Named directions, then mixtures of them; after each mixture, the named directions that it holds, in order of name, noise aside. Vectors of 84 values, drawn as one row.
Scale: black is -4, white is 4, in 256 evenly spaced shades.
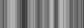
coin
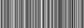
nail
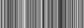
coin, nail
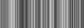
coin, nail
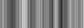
coin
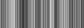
coin, nail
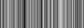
coin, nail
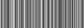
nail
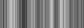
coin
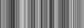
coin, nail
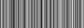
nail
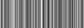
nail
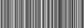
nail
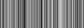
coin, nail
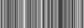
coin, nail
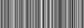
nail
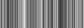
coin, nail
